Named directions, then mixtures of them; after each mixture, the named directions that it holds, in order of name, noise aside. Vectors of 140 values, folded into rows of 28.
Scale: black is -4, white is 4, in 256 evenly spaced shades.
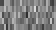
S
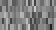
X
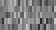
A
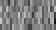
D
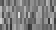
D, S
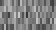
A, S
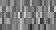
A, D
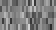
X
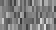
A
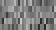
A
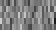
D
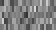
A, S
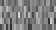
D, S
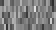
S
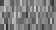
S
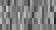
D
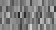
A, D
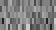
A, X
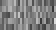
A, S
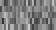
S, X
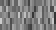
D
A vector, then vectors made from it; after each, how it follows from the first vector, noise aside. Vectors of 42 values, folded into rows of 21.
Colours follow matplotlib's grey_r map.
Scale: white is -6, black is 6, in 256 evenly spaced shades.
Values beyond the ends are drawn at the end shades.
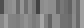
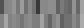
copied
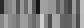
scaled up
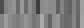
copied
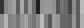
scaled up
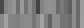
copied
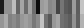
scaled up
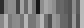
scaled up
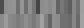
copied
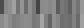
copied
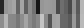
scaled up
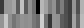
scaled up
